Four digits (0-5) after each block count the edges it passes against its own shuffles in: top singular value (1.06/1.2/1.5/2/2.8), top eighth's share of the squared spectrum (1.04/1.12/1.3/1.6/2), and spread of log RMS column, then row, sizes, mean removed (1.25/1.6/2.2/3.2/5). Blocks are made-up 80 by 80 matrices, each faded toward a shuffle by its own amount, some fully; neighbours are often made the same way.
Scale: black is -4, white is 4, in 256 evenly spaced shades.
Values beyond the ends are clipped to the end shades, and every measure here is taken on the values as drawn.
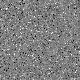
1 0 0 0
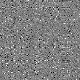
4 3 1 1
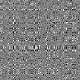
5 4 3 3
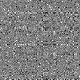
4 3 1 2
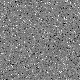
0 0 0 0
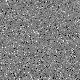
2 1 0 0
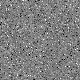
0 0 0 0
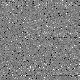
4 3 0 2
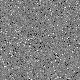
0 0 0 0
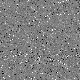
2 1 0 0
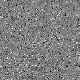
3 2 1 1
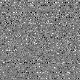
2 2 0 3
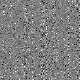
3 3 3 0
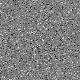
1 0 0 0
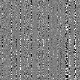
4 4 4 1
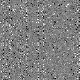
3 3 3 0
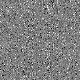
2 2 2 0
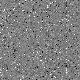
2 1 1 0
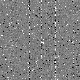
3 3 2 0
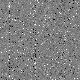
2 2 1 0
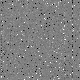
2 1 1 0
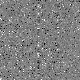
3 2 1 0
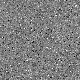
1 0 0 0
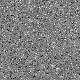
1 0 0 0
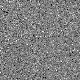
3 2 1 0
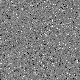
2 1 0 0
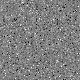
2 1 0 0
